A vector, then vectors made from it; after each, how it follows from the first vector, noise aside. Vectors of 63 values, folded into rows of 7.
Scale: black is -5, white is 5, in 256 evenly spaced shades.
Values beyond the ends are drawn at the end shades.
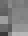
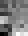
scaled up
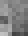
negated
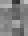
wrapped around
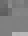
partly zeroed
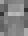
wrapped around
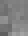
shrunk
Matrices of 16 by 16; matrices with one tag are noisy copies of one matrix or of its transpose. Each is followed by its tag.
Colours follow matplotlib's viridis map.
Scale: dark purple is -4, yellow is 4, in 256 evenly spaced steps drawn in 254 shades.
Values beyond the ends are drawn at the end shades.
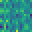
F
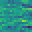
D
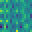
F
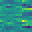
D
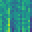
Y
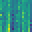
Y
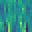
D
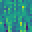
D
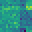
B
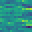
D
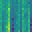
Y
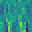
D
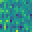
F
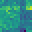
B
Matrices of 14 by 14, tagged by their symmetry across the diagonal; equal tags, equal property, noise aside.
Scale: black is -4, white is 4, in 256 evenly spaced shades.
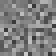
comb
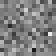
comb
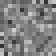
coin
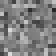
comb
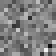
comb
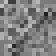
coin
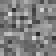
comb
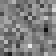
comb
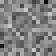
coin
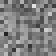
comb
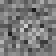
coin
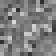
coin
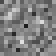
coin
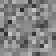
coin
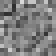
coin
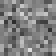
comb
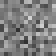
comb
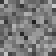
coin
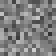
comb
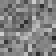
coin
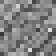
coin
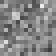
coin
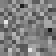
comb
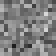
comb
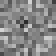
coin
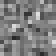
comb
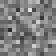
comb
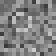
coin
